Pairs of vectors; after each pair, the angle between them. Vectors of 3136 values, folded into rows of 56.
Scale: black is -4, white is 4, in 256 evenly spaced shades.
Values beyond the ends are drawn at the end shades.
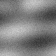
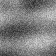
nearly opposite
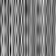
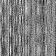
nearly opposite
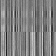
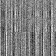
nearly opposite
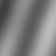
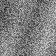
partly aligned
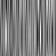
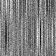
nearly opposite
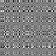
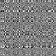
nearly opposite
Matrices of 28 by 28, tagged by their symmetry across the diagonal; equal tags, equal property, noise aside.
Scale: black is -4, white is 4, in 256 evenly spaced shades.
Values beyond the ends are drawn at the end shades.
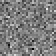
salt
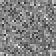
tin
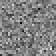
salt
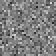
salt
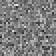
salt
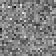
salt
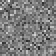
tin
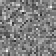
tin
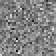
salt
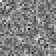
tin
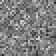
tin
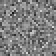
tin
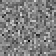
salt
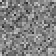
tin
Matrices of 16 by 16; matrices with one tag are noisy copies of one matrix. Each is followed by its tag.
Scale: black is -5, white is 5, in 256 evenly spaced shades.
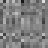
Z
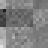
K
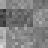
K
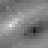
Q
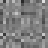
Z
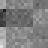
K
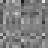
Z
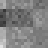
K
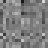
Z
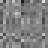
Z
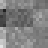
K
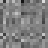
Z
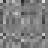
Z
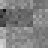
K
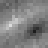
Q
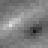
Q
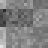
K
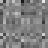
Z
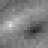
Q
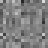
Z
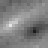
Q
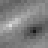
Q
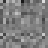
Z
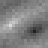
Q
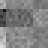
K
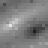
Q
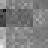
K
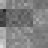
K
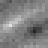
Q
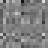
Z
